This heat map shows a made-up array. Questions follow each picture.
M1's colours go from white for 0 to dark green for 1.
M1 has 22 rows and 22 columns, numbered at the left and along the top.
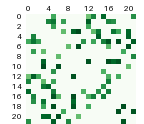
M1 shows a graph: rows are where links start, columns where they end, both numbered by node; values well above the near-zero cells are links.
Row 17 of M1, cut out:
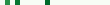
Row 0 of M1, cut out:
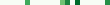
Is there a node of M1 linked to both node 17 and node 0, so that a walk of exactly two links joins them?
no
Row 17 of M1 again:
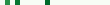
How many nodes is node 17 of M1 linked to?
3
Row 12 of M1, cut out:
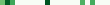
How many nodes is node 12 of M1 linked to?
6
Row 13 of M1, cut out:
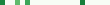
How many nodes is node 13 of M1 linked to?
4
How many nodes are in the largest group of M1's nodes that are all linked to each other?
3
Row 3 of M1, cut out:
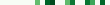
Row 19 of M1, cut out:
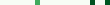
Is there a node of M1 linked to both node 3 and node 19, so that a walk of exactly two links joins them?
yes
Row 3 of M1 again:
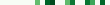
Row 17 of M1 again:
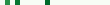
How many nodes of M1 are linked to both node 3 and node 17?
1
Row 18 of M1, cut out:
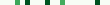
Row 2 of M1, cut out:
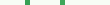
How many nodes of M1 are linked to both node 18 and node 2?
2
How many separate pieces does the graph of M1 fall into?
1
